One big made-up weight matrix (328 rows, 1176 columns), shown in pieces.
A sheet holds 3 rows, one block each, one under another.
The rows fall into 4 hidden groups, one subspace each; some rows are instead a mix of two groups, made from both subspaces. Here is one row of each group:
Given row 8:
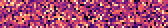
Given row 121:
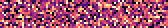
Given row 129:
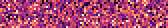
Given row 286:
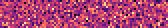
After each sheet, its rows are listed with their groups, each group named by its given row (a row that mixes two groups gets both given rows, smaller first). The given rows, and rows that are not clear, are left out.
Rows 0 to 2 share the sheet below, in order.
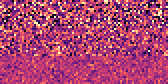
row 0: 121
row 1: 286
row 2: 121 and 286
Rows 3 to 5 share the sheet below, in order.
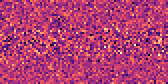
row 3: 286
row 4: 121
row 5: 8
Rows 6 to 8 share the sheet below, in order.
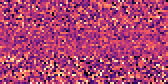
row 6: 121
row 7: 129
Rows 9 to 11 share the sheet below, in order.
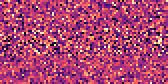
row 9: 121
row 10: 121
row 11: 8
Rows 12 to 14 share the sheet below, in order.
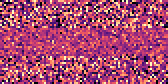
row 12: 286
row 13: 121
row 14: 129 and 286
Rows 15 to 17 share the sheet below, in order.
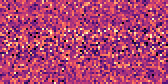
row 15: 129
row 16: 129
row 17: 129
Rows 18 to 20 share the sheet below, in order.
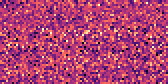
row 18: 8
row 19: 129
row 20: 129
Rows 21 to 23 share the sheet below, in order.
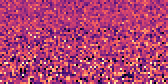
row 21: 129
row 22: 129
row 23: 8
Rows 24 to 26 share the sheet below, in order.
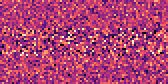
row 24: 121 and 286
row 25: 286
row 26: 129
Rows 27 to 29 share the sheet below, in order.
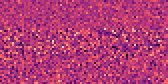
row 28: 121
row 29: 286
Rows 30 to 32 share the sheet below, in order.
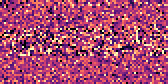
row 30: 8
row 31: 8 and 286
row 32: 121
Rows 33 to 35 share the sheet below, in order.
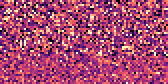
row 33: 121
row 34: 8
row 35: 121
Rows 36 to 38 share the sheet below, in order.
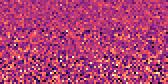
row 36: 121
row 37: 129
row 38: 121
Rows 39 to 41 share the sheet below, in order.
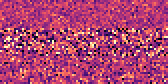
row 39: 286
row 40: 121
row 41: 8
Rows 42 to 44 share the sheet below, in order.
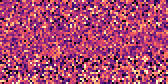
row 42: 286
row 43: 286
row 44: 129
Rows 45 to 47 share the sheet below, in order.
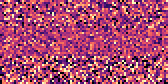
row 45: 121
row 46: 121
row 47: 286
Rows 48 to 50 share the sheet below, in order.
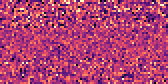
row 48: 129
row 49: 286
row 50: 8
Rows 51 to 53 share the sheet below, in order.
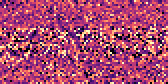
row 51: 8
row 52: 129
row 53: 8
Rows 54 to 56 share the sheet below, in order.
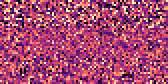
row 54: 121
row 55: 121 and 129
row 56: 8
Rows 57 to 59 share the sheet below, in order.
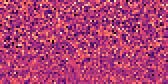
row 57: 129 and 286
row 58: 121
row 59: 129
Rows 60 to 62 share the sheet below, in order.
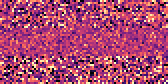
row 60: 129
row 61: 286
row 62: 121
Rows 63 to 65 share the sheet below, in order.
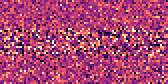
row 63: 121
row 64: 121
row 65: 8 and 121
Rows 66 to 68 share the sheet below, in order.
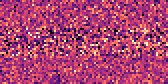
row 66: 286
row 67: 129
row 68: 286
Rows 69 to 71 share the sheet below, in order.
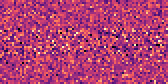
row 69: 121
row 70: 121
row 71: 8
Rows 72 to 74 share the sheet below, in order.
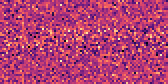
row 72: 121
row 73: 129
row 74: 121
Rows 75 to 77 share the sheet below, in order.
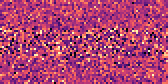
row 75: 129 and 286
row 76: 286
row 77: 129
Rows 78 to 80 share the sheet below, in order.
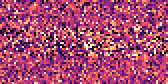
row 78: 129
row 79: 8
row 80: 129 and 286
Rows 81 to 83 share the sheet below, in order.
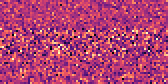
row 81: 121
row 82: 286
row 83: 8
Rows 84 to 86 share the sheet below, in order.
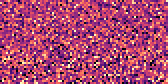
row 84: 121
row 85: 286
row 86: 286
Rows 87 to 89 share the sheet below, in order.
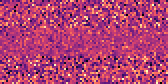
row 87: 286
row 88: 8
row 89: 129
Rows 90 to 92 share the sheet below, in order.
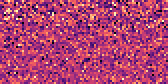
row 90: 121
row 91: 121
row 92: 129
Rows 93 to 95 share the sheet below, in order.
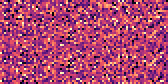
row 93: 121
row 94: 286
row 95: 286
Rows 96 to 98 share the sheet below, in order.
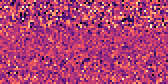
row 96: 8
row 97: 8
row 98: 129
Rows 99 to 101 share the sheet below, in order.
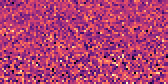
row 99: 8
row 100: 8
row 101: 121
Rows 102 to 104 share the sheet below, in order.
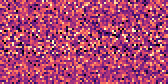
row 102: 129
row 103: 121
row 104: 129
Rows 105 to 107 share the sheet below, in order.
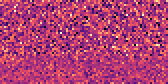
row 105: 286
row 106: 121
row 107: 8
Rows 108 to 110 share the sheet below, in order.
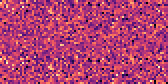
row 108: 8
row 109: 286
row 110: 8
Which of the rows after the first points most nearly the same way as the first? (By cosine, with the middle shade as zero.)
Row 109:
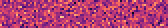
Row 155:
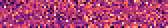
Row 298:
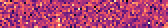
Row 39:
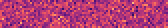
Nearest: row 39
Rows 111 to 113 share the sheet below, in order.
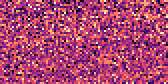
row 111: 129
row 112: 129
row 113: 121
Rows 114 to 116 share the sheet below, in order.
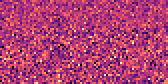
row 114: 286
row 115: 286
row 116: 286
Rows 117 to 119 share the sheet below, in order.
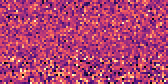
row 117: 129
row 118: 129 and 286
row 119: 8
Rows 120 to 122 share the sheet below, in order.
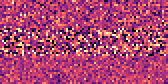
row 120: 8 and 121
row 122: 286
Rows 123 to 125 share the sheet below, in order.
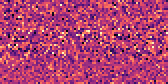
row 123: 121
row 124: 129
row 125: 8
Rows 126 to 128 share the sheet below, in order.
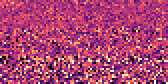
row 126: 8
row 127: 121 and 286
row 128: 8
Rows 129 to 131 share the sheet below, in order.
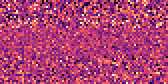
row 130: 121
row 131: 121
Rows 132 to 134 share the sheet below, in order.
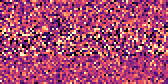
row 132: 286
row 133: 286
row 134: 286
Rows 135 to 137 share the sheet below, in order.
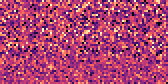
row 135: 129 and 286
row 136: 129
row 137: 8 and 121
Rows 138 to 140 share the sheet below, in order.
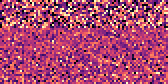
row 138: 286
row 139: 121 and 286
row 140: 121
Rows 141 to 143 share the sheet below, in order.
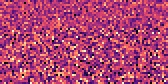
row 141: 286
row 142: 8 and 286
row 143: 8
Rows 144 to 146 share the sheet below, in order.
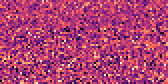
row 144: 129
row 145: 129
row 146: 286
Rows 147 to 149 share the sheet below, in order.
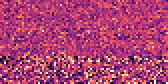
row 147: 121
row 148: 129
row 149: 8
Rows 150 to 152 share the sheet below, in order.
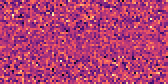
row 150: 8 and 121
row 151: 129
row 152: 121
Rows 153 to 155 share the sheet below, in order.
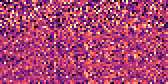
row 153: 286
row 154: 8
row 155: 8
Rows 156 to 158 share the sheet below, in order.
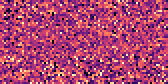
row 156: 121
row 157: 121
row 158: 8
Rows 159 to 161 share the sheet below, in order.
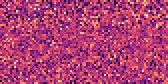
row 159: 129
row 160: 8 and 121
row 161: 286
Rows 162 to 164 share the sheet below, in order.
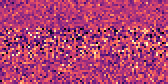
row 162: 8
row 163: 129
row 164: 286
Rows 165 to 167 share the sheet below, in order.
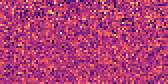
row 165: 8 and 129
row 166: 121
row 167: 121
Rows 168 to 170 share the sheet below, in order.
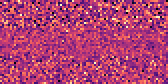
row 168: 121
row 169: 129
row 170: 286
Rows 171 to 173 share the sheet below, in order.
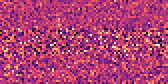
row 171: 286
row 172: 121
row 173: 121
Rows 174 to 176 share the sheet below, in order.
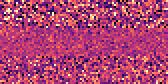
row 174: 121
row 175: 8
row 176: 129
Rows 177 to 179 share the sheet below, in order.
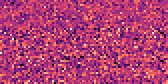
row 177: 8
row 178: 129 and 286
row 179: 129
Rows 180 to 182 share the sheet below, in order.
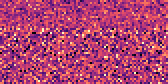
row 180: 129
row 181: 129 and 286
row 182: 121
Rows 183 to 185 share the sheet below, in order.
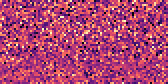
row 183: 286
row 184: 129
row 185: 8
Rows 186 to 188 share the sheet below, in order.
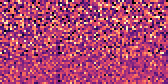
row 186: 121
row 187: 286
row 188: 286
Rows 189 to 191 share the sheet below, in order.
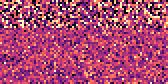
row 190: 286
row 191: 8
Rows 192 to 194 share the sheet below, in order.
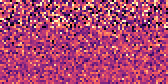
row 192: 286
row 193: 121
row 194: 129
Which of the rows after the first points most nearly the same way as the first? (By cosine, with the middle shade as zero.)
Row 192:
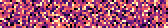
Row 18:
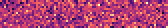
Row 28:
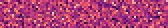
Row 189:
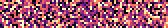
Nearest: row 189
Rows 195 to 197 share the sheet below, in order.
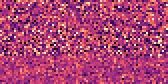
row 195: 129
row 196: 121
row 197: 8 and 129
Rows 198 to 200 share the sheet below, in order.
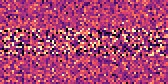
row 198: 129
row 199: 121
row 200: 121
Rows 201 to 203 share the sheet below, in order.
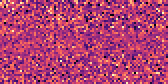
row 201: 8
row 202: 8
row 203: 121
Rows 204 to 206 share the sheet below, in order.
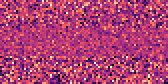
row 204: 129
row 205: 121
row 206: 286
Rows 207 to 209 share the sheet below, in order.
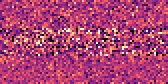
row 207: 286
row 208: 8 and 129
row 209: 8
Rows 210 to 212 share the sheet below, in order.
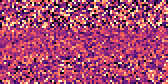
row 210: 286
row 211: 8 and 286
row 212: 129 and 286
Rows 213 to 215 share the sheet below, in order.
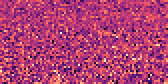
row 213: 129
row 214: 121
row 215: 286
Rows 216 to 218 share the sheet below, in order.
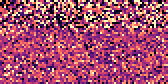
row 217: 8
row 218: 121
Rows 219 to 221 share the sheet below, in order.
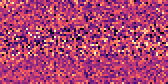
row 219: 8
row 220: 129
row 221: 8
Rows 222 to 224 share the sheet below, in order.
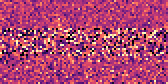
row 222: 286
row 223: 286
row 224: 8
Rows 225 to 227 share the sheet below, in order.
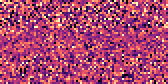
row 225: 286
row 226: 8
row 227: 8
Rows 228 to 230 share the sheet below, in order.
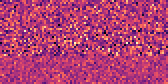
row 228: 286
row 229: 286
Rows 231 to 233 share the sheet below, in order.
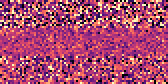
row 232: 8
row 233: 8
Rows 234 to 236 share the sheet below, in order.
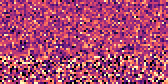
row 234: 121 and 129
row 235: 8
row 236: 286
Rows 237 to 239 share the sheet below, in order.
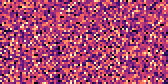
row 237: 286
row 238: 286
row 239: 286
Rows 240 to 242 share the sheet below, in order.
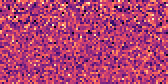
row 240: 129
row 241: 8 and 286
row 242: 129
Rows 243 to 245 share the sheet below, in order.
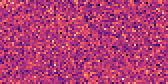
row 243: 8
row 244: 121
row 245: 8 and 129
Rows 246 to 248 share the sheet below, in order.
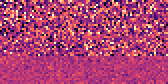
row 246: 121 and 286
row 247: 8
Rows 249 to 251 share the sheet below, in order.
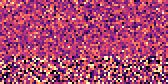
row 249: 8
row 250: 129
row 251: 121
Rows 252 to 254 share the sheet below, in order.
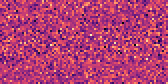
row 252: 129
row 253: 121
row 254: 8
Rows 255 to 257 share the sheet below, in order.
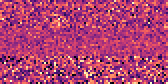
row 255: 286
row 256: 129
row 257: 8
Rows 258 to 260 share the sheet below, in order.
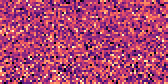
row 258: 129
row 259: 8
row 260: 286
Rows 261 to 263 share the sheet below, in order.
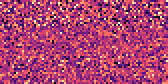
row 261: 121
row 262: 121
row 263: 129
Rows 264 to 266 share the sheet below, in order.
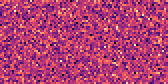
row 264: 286
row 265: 121
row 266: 121
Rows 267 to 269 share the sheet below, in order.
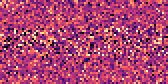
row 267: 8
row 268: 121
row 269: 129
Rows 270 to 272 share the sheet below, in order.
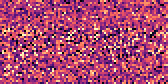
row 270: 129
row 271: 286
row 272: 121
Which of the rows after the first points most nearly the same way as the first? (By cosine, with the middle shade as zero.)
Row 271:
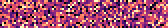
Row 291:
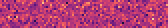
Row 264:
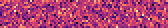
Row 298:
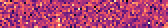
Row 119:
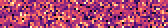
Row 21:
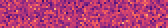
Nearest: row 298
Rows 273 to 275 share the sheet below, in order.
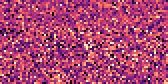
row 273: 121
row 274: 8
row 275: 286
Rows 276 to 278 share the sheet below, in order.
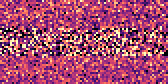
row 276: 129
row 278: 129
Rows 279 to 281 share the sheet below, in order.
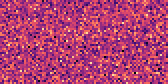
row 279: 129
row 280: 129
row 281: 121
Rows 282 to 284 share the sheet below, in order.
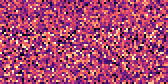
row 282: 129
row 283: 286
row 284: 121
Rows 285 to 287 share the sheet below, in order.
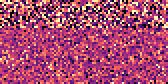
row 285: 286
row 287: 8
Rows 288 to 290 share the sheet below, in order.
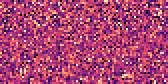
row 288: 121
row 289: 286
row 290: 8
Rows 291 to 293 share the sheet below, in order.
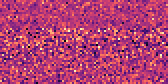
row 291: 129
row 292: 129
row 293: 286
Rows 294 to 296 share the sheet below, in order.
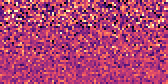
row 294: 121 and 286
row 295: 121
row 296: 129
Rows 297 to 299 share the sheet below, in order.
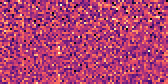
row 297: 121
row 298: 286
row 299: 286
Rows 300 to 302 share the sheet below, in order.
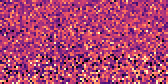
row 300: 286
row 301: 8
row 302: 129
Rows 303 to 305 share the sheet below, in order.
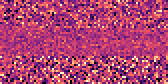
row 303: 121
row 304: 129
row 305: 286
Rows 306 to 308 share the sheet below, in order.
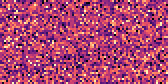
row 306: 129
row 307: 121
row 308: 129
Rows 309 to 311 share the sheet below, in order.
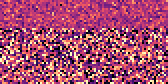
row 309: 121
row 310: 286
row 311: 8
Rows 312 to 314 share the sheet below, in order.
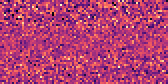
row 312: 121
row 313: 8 and 286
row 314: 129
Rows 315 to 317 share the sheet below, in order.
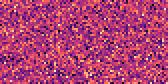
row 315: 286
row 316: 8 and 121
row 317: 8
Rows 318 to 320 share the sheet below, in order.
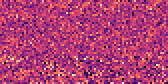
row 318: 129 and 286
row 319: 121 and 286
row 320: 8
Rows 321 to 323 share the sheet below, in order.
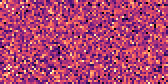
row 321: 8
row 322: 286
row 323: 121
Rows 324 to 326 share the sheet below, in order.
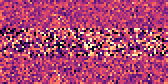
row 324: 286
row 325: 8
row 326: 286
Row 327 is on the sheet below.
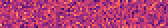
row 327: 286
